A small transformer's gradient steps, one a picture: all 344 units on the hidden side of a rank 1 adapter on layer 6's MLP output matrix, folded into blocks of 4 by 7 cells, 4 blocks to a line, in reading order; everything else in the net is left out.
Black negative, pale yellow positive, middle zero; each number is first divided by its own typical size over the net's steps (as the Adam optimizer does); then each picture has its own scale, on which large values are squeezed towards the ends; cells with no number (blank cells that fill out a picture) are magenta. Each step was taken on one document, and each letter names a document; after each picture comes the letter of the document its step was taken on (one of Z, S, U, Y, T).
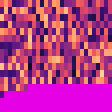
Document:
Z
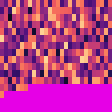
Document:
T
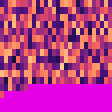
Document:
Z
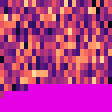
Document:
T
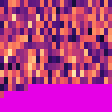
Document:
Z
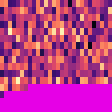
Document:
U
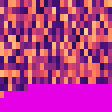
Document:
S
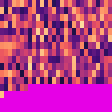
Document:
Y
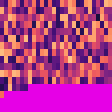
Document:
S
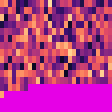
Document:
T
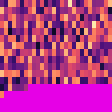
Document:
U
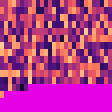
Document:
S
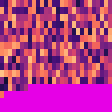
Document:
Z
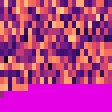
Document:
Z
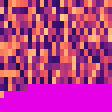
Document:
Y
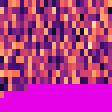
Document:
U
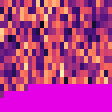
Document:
T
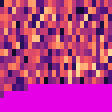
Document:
Y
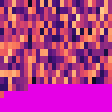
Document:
T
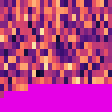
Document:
T
